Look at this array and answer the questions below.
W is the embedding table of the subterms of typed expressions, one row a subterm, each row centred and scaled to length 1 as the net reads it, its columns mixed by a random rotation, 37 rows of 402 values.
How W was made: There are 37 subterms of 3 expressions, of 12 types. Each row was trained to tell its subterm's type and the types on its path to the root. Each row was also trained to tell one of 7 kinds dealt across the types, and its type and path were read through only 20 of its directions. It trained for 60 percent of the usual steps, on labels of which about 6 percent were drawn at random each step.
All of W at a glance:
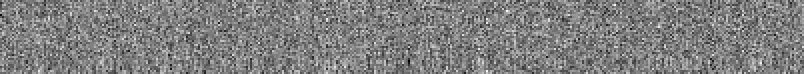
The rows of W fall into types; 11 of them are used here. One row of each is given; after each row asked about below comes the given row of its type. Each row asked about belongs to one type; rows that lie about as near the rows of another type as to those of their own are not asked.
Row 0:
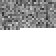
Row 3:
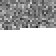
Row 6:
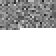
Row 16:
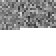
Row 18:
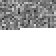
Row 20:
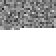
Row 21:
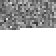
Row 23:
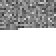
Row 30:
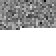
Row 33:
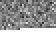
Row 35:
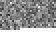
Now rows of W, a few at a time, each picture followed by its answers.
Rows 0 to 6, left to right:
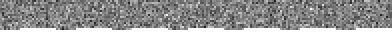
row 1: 16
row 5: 0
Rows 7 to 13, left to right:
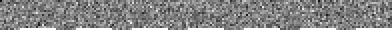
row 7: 16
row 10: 18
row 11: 35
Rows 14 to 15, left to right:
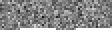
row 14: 18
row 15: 23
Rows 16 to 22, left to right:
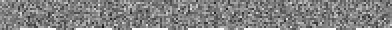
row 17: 0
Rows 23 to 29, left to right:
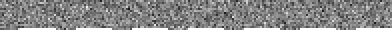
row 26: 35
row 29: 0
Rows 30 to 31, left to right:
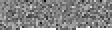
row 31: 30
